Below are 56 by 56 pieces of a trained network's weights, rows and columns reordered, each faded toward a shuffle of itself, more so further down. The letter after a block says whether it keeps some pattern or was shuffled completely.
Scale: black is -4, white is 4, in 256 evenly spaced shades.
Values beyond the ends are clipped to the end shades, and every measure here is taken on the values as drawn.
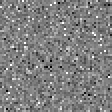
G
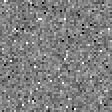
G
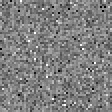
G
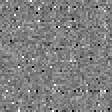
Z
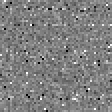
Z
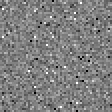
G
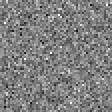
G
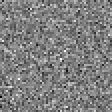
G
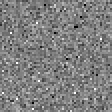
G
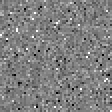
G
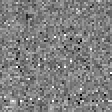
Z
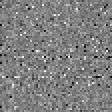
Z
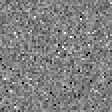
G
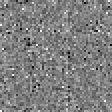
Z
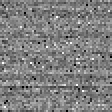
Z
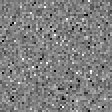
G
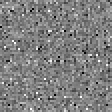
Z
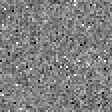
G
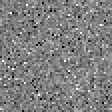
G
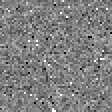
G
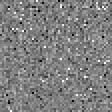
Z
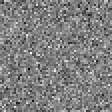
G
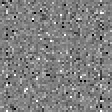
Z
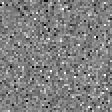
G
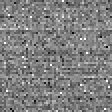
Z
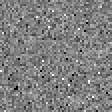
G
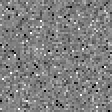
G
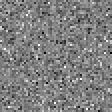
G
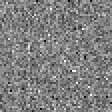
Z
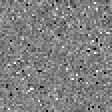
G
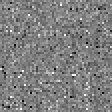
Z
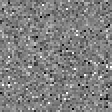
Z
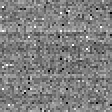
Z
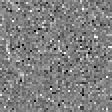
Z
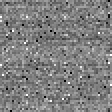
Z
